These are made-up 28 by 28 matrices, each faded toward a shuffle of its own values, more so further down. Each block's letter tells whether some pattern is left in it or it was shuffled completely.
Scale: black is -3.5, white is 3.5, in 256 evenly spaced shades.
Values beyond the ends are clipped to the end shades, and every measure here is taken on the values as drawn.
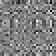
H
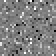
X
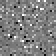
X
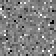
X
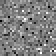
X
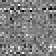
H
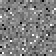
X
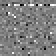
H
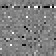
H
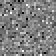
X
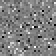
X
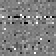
H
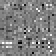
H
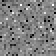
X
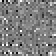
H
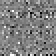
H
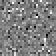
X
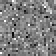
X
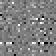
H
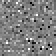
X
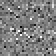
X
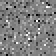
X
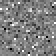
X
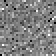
X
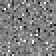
X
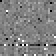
H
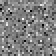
X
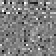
H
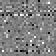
H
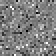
X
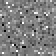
X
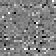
H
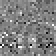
H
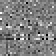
H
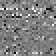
H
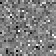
X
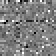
H
